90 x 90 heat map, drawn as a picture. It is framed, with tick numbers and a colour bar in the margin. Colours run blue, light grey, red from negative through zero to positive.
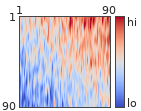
The ninth with the lowest average is the bottom left. The field climbs toward the top right. The halves do not mirror each other. The grain runs up and down.
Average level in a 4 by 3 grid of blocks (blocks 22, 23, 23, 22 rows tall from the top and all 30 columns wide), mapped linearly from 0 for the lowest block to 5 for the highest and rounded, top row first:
3 4 5 | 2 3 4 | 1 2 3 | 0 1 2
